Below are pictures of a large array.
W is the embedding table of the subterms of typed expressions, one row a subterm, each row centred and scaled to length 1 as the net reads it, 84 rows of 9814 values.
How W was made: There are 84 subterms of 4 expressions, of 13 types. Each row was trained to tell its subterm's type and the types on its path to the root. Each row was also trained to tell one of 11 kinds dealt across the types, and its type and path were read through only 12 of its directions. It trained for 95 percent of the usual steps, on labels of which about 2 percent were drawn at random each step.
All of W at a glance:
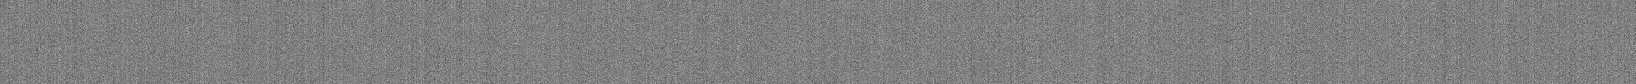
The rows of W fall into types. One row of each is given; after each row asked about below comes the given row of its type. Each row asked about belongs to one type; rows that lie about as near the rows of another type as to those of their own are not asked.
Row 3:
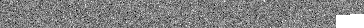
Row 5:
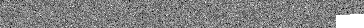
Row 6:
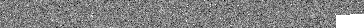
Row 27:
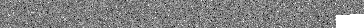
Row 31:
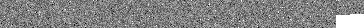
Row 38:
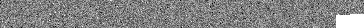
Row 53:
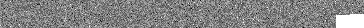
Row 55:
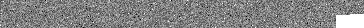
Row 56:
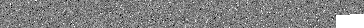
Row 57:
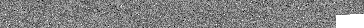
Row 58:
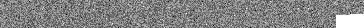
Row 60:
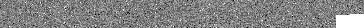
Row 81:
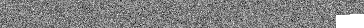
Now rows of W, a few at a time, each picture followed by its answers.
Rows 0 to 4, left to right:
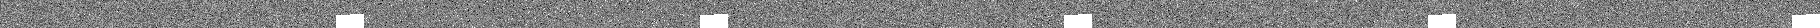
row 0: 6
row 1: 55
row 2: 6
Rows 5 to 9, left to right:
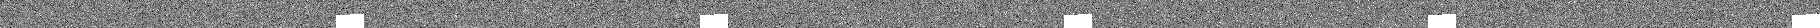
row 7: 55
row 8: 31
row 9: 57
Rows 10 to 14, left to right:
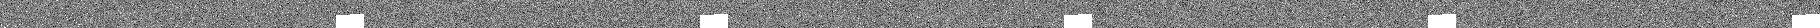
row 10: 56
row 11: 31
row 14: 5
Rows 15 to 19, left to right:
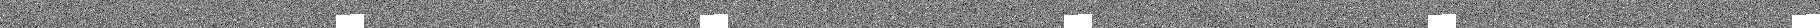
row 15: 27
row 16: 81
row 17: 53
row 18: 3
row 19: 60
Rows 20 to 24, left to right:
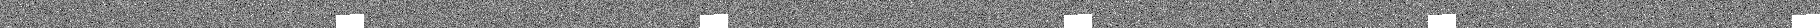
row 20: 81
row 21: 81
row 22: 5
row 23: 6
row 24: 27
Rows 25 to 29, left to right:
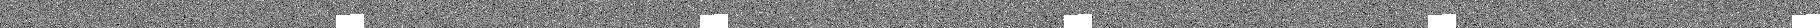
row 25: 38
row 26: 55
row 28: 60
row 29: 31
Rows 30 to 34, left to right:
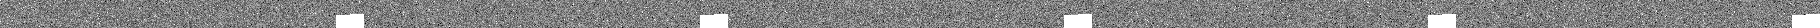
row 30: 38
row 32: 57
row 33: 3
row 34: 58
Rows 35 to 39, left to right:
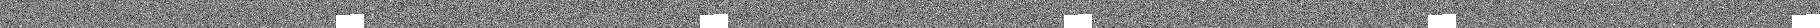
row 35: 53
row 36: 5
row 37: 5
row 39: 31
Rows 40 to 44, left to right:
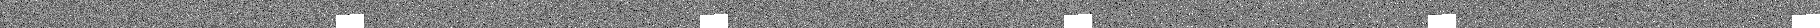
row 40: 27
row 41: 3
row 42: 3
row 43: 53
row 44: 31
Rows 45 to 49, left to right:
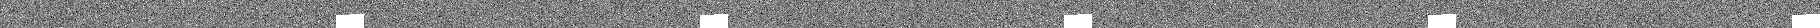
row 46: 55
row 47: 58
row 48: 57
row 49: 81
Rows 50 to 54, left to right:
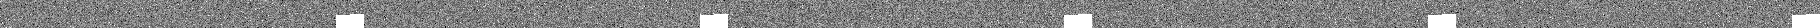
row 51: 38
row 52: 27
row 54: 81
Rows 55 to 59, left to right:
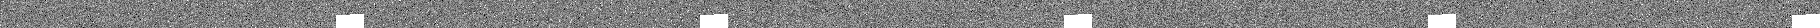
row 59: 57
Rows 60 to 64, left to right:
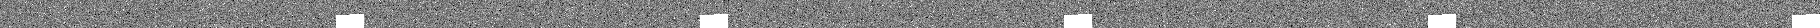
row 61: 38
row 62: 3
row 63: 6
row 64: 81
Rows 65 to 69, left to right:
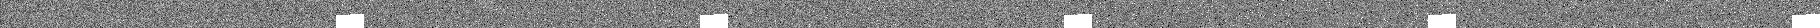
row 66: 81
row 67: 38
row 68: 58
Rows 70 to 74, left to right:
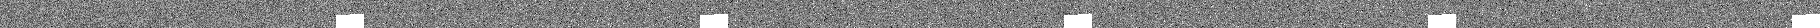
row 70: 55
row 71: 56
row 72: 5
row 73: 60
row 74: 5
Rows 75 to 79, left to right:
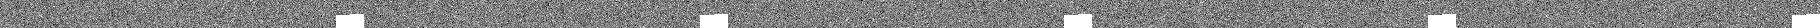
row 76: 57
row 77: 3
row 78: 60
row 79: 55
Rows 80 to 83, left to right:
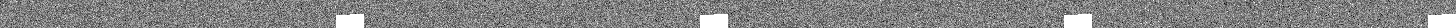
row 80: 58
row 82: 5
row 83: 60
